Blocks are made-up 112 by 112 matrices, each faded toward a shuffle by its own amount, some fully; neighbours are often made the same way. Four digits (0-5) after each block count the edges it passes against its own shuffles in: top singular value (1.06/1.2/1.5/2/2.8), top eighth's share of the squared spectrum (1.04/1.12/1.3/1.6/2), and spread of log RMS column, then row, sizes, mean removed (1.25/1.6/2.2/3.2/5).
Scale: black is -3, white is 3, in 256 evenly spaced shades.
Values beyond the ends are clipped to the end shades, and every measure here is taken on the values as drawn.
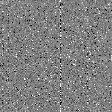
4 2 2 0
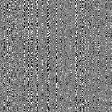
5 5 4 2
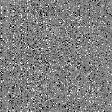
3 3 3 0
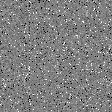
2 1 1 0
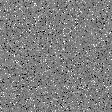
0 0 0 0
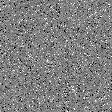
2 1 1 0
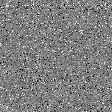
3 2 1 1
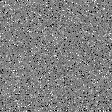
3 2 0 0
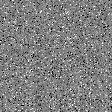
3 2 0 1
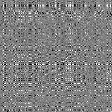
5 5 3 4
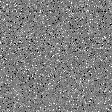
3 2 0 1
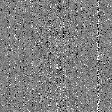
2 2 3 0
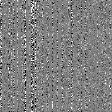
2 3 4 0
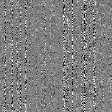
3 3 4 0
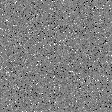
1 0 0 0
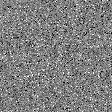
0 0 0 1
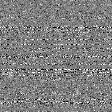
2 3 0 4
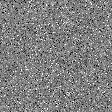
0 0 0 0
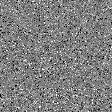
0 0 0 2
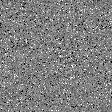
0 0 0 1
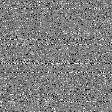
2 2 0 3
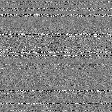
2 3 0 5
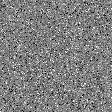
0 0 0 0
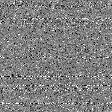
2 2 0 3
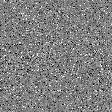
1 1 0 2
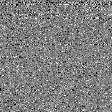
2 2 0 3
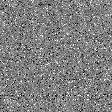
1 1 0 2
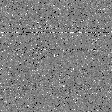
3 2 0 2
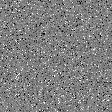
0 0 0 0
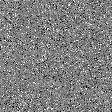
0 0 0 0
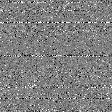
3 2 0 3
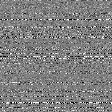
2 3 0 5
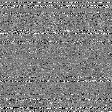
2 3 0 4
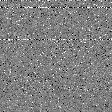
3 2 0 2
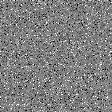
0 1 0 2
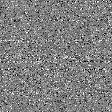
1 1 0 2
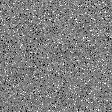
2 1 0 0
